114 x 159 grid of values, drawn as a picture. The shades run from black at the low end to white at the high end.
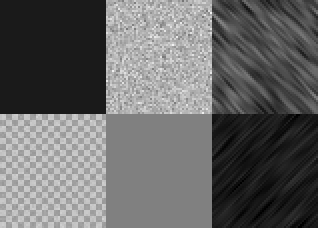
It is made of 2 by 3 panels. Panel 1,1: very low, flat. Panel 1,2: high, fine-grained. Panel 1,3: low, slanting down to the right. Panel 2,1: high, checkered. Panel 2,2: middling, flat. Panel 2,3: very low, slanting up to the right, faint in contrast.
